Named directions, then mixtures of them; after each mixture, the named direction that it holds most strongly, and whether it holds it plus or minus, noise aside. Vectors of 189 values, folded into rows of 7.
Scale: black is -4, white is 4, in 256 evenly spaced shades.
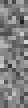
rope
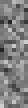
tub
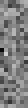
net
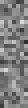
tub, minus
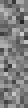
rope, plus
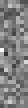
net, minus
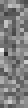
net, minus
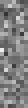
net, minus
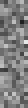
rope, plus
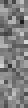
rope, plus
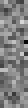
rope, minus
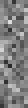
tub, minus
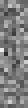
net, minus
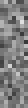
rope, minus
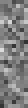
tub, minus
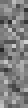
tub, plus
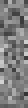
rope, plus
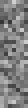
tub, plus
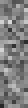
tub, minus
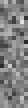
rope, minus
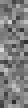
tub, minus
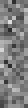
tub, minus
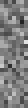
rope, plus
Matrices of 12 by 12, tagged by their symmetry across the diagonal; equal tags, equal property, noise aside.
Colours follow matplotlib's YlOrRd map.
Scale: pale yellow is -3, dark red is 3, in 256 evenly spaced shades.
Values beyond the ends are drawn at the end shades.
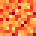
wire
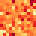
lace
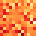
lace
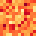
wire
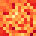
wire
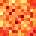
wire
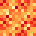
wire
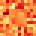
lace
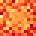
wire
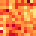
lace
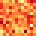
lace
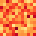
wire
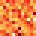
lace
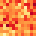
lace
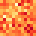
wire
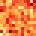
lace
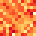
wire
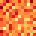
wire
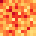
wire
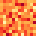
lace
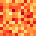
lace
